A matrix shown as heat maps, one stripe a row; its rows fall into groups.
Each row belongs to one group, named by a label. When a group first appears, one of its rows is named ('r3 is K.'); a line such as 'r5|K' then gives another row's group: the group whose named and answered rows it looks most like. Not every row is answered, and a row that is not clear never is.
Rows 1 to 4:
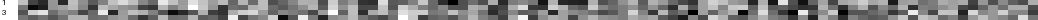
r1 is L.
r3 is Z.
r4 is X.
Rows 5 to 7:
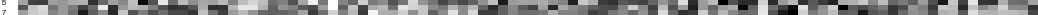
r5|L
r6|Z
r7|Z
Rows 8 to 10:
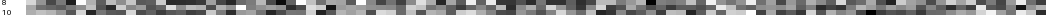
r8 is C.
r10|Z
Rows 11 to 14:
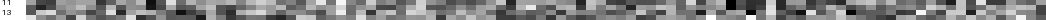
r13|Z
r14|C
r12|X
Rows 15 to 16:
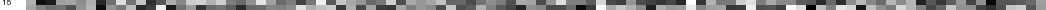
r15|L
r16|C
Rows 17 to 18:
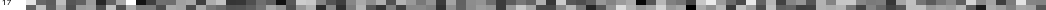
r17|C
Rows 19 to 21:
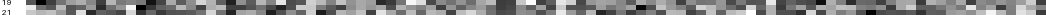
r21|Z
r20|C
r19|X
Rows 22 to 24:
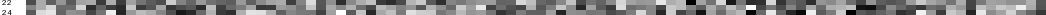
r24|Z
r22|X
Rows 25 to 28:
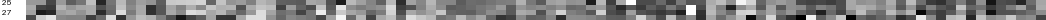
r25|L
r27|L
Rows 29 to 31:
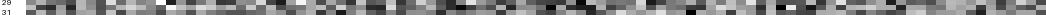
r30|L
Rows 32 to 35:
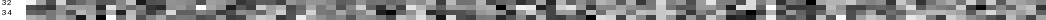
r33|X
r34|X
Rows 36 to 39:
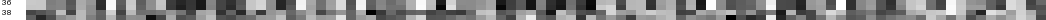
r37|C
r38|X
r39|X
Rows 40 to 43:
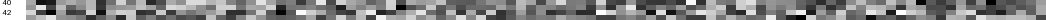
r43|Z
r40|L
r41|L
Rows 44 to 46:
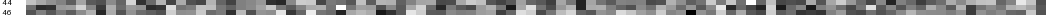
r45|X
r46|X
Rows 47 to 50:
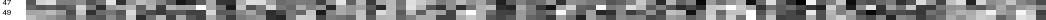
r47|Z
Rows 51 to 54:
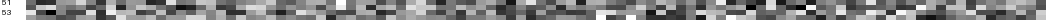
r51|X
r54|L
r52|Z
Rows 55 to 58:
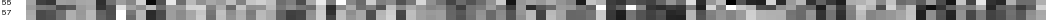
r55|L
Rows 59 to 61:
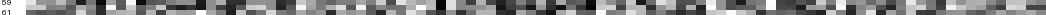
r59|C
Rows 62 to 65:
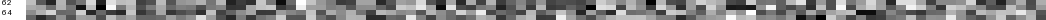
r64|Z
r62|C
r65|X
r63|C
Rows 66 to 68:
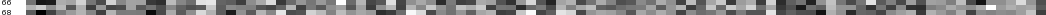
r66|X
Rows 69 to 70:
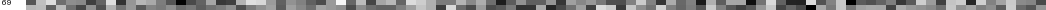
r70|C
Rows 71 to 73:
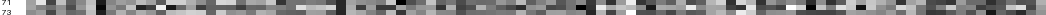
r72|C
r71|L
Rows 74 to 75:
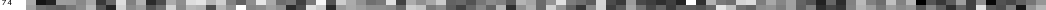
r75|L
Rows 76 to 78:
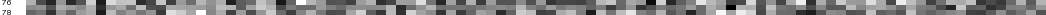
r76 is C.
